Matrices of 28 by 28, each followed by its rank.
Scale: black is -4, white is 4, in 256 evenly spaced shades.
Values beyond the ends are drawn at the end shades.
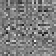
five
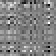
three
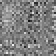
five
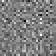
five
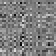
three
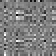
three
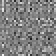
five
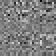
five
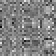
five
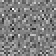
five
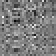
five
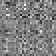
five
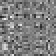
five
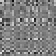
three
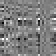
three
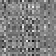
three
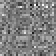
five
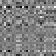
three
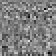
five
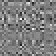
three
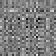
three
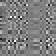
three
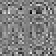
three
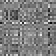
three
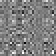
three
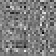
five
